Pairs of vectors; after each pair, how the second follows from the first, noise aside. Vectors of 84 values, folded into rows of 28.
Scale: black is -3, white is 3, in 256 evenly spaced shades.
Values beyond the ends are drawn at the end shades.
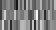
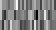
negated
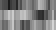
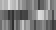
negated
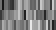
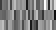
shuffled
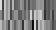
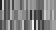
negated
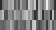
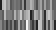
shuffled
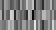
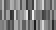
negated
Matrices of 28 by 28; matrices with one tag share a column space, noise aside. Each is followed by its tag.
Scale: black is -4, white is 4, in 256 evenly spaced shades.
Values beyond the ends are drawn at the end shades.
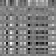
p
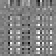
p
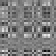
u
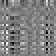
p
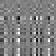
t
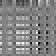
p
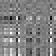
t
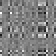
u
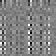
p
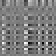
p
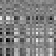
t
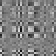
u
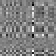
u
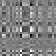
u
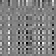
p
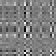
u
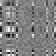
u
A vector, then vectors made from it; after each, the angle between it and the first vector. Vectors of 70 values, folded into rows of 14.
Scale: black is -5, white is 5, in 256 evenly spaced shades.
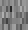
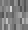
nearly opposite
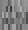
nearly parallel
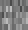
nearly opposite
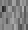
orthogonal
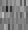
partly aligned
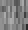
orthogonal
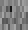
nearly parallel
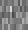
nearly opposite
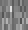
nearly opposite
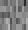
partly opposed
